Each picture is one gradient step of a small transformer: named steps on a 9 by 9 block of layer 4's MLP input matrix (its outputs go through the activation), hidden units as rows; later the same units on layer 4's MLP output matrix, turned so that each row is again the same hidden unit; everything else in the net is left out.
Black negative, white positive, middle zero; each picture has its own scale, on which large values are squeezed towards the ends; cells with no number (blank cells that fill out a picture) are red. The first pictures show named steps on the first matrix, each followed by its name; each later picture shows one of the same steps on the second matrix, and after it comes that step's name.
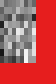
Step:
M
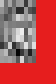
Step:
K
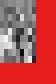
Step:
K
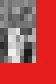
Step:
K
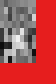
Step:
K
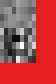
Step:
K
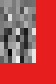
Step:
K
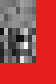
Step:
K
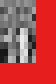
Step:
K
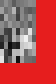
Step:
K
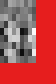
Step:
M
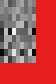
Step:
M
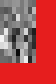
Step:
K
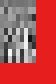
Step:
K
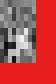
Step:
K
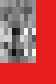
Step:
M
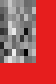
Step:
M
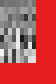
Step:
K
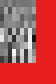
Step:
K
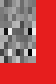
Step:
M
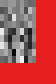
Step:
K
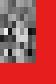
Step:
M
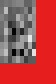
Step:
M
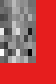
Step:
M
